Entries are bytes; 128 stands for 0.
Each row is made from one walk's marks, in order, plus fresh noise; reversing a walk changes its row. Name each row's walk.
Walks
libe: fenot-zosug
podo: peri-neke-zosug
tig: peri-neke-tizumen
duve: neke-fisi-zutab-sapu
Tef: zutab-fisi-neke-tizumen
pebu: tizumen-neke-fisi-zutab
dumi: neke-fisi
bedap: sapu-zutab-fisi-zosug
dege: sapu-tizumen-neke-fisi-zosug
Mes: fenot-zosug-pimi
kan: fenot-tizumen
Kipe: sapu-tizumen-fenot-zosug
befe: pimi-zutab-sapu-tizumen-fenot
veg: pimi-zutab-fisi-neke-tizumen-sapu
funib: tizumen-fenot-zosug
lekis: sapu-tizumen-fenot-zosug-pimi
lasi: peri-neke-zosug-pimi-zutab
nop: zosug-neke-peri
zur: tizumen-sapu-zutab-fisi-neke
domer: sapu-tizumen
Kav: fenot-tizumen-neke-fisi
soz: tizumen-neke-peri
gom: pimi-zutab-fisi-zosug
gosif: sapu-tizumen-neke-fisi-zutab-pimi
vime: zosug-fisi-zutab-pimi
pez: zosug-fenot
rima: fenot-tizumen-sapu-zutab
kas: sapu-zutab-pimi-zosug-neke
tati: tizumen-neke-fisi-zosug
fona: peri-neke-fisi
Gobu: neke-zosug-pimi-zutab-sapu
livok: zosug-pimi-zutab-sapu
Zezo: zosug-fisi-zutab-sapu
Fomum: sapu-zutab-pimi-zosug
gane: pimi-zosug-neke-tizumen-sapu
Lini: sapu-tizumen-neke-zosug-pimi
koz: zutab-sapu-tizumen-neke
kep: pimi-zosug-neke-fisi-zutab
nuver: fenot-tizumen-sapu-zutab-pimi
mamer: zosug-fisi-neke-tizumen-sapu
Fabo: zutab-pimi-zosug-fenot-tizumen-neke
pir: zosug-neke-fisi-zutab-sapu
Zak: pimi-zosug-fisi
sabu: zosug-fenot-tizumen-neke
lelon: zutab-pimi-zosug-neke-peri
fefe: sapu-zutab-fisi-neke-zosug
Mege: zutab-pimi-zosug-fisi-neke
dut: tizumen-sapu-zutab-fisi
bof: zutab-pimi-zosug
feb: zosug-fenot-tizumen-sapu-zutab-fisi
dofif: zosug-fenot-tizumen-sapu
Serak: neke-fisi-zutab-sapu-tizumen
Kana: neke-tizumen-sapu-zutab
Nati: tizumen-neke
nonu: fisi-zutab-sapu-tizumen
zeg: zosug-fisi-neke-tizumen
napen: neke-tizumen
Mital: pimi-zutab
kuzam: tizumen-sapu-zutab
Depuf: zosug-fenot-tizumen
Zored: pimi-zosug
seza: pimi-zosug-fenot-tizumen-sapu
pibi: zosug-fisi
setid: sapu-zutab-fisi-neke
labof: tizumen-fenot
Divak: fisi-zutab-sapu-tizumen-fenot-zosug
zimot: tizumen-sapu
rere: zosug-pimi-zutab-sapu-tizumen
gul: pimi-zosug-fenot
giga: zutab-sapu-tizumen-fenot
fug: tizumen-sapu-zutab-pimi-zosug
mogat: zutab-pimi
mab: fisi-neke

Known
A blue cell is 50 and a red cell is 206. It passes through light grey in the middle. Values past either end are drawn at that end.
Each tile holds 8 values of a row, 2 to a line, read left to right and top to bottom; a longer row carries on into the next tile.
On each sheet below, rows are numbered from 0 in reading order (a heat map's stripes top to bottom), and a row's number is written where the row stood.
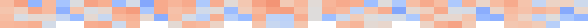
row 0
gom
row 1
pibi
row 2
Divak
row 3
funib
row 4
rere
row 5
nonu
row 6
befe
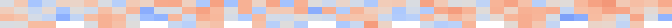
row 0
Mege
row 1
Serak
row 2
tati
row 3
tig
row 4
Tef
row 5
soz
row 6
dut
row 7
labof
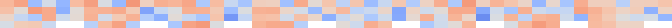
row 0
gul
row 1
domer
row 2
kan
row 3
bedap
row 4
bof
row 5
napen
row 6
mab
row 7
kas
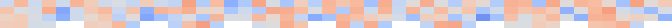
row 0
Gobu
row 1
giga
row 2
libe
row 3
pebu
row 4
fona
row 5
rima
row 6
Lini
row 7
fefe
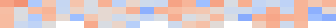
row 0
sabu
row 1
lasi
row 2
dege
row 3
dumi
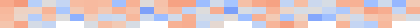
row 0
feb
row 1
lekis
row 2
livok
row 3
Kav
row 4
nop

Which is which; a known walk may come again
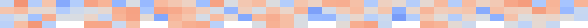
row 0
libe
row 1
pibi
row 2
bedap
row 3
Serak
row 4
nuver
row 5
Fomum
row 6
gane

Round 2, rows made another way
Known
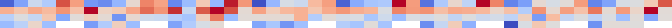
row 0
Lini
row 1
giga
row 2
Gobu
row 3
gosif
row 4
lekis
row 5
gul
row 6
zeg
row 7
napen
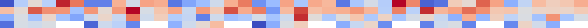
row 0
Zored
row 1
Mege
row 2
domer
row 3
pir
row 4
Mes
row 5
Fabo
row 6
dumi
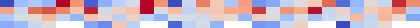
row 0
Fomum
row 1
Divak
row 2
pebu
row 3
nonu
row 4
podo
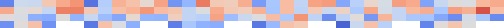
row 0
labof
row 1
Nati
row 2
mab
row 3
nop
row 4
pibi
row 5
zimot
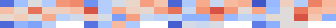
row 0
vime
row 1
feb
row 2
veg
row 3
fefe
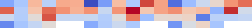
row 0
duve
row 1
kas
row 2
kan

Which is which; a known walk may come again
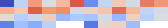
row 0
Mital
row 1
Zak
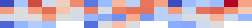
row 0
kep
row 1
gane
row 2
Fomum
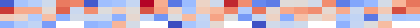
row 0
nuver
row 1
Kipe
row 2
podo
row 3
Tef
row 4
domer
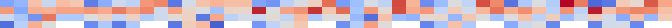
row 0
mamer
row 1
mogat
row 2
Kav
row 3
Serak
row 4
dofif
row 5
pez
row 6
Mes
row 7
Fabo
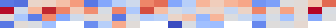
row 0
koz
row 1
Depuf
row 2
fona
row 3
napen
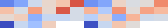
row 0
tig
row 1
zeg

